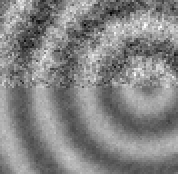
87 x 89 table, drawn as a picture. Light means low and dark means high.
Odd rows or columns: none. Rings: centred on the middle right. Average level on the scale: 50%. Slope: none. Seam: horizontal, 50% of the way down, the bottom part calmer.
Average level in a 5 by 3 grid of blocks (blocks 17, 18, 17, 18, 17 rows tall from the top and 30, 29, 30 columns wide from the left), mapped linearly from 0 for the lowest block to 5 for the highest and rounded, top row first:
4 3 2 | 3 3 4 | 3 4 0 | 2 4 5 | 3 3 3
